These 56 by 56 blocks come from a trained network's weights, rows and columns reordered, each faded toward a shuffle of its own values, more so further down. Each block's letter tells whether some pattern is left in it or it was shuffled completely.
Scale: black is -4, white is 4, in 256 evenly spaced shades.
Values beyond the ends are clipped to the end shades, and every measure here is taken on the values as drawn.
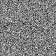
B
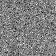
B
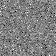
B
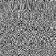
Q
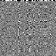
Q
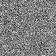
B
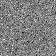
B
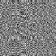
Q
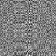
Q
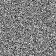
B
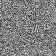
B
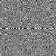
Q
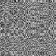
Q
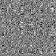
Q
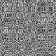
Q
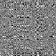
Q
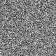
B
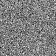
B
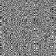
Q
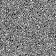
B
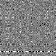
Q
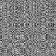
Q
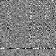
Q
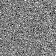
B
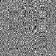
Q
